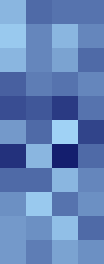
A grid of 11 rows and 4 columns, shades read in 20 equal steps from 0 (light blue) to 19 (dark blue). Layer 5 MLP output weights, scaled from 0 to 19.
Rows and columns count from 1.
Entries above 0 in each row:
4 4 4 4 4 3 4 4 4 4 4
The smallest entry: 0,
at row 6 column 3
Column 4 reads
10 8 11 8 10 15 11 8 7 11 7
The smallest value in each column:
1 1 0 7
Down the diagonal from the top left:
3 8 5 8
